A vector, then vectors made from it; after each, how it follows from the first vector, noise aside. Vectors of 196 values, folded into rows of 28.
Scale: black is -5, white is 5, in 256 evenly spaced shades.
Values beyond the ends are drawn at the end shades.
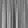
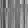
wrapped around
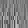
sign-scrambled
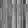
wrapped around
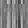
wrapped around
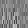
sign-scrambled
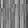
wrapped around
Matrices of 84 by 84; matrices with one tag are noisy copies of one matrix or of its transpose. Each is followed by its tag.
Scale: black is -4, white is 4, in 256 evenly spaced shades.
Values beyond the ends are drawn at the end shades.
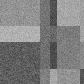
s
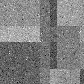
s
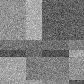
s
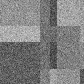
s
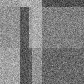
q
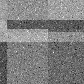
q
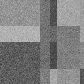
s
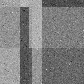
q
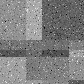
s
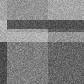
q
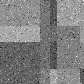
s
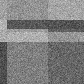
q
